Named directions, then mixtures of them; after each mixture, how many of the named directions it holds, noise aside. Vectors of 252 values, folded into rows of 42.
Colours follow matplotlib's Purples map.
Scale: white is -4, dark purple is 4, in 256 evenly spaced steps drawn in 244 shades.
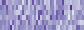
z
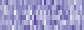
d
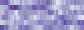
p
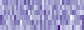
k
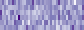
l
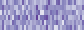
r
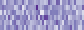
one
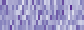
one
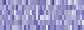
three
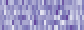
two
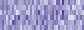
three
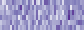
one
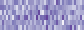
one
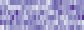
two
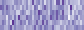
two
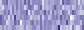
one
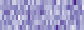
three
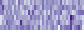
one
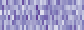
one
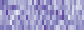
three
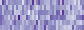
three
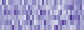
two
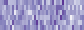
three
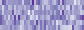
three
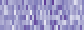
one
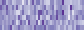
one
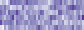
two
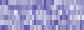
two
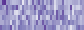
two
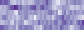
one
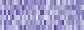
one
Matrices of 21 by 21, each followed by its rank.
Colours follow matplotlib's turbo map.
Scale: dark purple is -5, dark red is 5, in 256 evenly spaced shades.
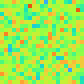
full rank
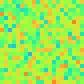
full rank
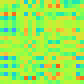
three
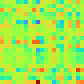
three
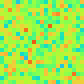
full rank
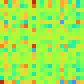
three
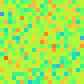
full rank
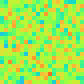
full rank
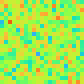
full rank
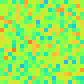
full rank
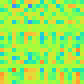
three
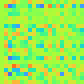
three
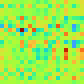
three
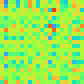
three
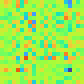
three
